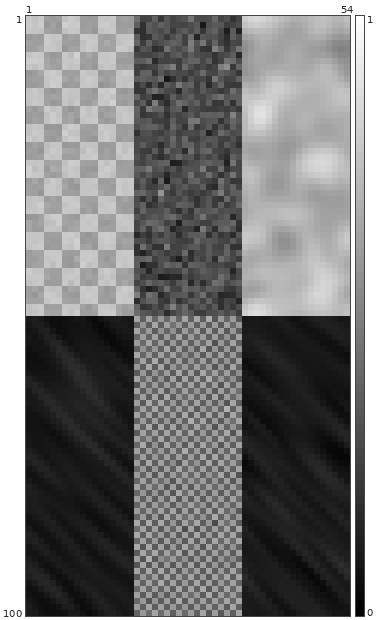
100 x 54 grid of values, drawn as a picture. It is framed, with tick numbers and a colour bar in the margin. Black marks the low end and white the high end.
It is made of 2 by 3 panels. Panel 1,1: high, checkered. Panel 1,2: low, fine-grained. Panel 1,3: high, blotchy. Panel 2,1: very low, slanting down to the right, faint in contrast. Panel 2,2: middling, checkered, strong in contrast. Panel 2,3: very low, slanting down to the right, faint in contrast.
